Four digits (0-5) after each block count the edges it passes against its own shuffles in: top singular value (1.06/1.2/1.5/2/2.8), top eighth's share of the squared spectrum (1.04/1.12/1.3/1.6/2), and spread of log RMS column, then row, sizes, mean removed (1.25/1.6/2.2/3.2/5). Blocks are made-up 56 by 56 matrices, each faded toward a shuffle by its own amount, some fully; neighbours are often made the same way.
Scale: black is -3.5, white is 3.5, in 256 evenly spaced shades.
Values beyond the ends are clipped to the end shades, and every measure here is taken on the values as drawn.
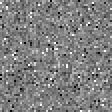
0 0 0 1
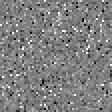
0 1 0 0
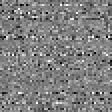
2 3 0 3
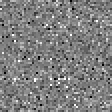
1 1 0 1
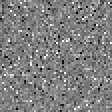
0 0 0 0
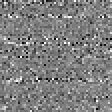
1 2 0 3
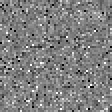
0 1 0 1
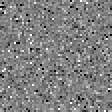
0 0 0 0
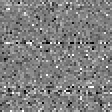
2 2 0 2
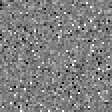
0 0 0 0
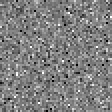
0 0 0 0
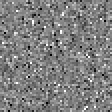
0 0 0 0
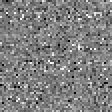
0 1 0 3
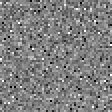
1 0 1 0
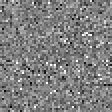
1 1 0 1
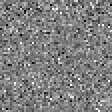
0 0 0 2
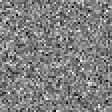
1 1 0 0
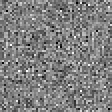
3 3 1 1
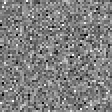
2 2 0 1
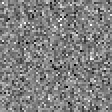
1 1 0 0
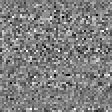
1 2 0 3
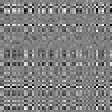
5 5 4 4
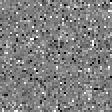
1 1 0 0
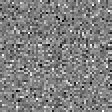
3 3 1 1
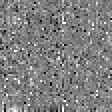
3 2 1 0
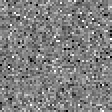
1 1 0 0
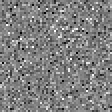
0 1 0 0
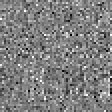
3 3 1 2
